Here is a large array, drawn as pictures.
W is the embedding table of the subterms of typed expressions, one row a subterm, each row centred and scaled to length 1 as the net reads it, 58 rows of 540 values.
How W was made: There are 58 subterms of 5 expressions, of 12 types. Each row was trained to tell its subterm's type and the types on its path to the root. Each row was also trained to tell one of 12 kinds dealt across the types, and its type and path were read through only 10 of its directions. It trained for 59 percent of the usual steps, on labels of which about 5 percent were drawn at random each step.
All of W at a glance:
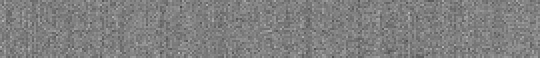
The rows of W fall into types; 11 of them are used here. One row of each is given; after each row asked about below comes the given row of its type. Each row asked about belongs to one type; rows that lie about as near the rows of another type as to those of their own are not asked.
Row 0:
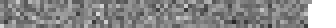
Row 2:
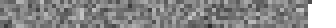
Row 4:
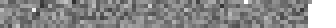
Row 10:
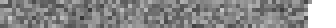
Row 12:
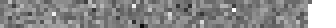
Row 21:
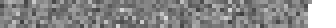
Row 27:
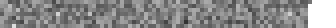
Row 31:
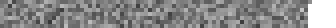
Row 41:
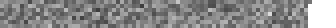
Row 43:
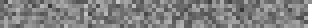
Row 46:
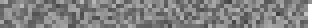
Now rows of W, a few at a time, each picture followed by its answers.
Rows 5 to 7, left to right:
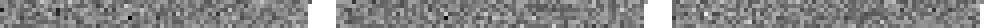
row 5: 41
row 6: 10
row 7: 43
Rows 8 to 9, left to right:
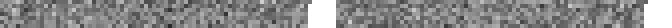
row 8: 41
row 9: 10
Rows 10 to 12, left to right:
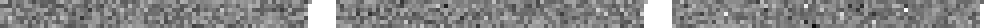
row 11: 0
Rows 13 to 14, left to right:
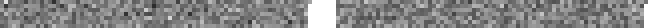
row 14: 21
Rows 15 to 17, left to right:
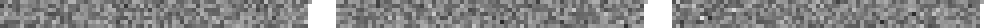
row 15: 2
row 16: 21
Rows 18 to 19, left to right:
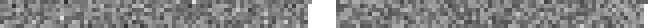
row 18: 0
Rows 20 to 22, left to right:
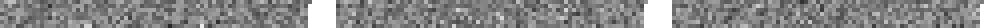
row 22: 41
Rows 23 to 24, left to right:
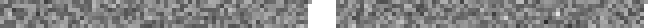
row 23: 46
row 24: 21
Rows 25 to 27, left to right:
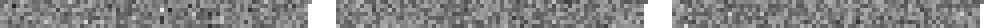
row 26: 46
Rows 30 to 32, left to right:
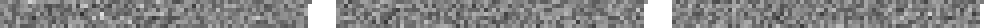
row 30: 27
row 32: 41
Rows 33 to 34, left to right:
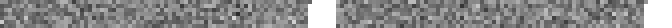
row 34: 10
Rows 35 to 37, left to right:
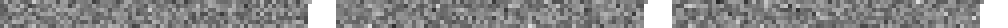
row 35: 43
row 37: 46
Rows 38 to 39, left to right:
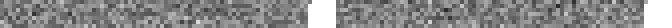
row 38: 12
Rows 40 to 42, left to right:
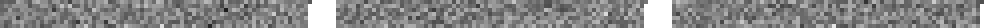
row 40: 46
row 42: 27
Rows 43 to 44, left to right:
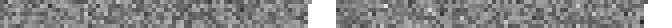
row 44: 27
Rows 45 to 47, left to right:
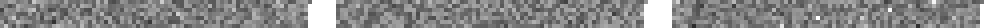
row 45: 46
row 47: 41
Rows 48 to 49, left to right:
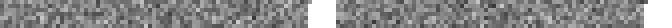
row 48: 2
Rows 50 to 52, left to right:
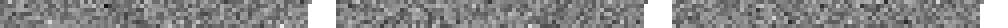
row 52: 10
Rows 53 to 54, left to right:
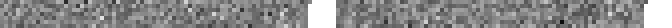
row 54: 21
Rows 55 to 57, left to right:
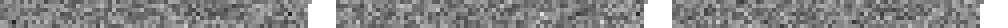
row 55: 12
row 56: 21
